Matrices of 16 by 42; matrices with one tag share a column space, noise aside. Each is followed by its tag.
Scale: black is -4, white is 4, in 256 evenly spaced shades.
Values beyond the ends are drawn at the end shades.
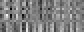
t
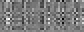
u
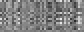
u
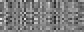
u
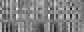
t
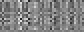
u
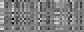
u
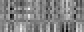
t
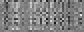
u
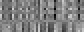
t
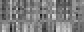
t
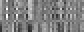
t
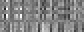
t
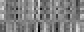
t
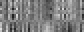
t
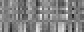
t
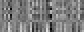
t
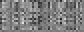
u
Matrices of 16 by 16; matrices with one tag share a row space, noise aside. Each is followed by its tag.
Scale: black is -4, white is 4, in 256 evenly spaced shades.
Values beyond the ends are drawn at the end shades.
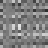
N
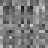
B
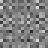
B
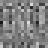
B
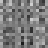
B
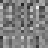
B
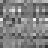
N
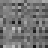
N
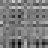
N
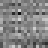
N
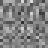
B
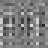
B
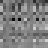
N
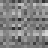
N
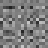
B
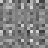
B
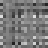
N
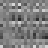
N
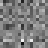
B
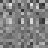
B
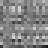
N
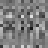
B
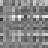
N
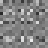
B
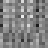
B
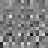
B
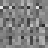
B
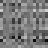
N
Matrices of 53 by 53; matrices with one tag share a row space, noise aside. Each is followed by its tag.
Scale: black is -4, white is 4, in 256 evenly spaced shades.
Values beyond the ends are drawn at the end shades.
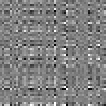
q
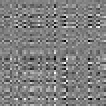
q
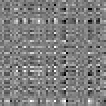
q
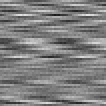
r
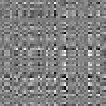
q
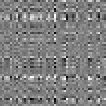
q
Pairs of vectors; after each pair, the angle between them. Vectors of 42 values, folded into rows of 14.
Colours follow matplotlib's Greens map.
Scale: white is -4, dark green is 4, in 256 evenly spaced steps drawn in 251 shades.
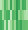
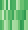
orthogonal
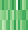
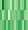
orthogonal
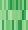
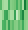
partly aligned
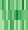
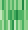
nearly parallel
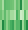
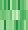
orthogonal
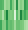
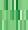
orthogonal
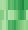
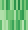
partly aligned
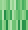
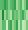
nearly opposite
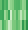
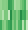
nearly opposite
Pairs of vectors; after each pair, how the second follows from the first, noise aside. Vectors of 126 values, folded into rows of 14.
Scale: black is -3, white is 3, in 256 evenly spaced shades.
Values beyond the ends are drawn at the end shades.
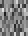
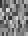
wrapped around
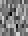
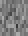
shrunk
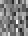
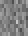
shrunk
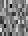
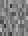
shrunk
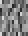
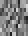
wrapped around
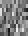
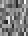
wrapped around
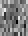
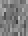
shrunk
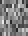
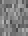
shrunk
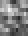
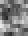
wrapped around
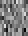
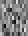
wrapped around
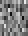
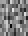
wrapped around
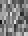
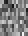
wrapped around
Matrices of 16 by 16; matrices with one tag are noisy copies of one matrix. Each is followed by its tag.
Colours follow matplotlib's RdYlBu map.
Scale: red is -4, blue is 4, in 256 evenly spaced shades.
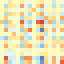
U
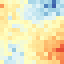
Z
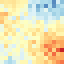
Z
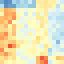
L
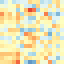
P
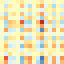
U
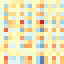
U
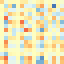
U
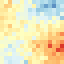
Z
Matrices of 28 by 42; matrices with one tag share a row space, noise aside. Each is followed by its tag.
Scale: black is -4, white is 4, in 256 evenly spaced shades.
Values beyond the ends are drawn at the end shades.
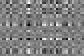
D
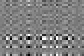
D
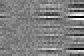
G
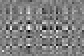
D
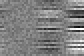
G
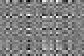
D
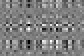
D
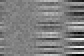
G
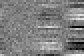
G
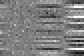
G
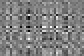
D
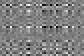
D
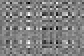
D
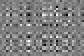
D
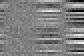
G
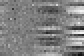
G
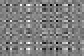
D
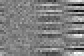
G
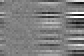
G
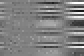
G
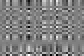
D
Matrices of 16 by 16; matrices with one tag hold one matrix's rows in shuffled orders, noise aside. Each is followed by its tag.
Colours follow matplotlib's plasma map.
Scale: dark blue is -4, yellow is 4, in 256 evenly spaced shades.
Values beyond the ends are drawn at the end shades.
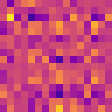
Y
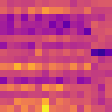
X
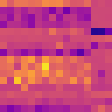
X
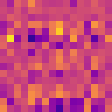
Y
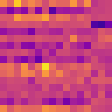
X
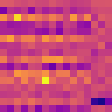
X
